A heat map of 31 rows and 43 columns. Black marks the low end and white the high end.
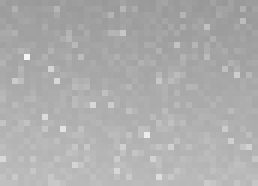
On average the colour sits 70% of the way up the scale. No regular stripes run through it. The grain is fine, like static. There is an overall slope up to the bottom.
